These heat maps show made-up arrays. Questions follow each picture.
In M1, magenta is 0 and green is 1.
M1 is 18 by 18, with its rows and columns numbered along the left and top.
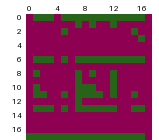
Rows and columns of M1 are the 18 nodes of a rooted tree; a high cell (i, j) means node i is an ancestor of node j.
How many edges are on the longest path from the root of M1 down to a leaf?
10
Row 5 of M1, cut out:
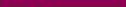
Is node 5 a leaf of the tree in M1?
yes
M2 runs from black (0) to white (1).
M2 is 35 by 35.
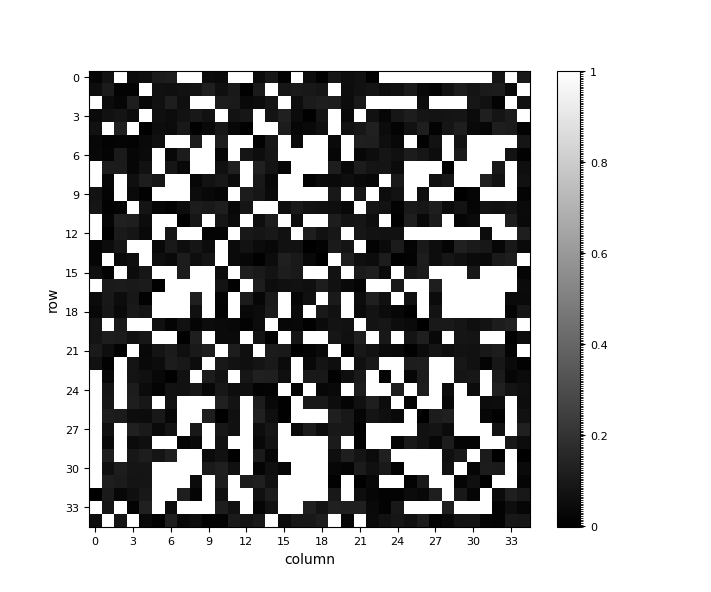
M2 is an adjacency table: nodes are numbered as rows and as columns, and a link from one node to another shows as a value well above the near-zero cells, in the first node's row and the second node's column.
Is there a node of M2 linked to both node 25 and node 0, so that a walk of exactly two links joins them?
yes
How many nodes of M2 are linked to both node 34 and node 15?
0
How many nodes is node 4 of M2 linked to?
5
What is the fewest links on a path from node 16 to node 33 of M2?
1
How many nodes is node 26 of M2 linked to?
11
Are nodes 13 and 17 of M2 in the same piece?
no
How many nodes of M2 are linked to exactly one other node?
0
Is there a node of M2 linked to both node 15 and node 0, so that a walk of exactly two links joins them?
yes
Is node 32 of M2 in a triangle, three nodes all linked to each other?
yes
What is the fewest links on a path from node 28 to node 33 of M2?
2
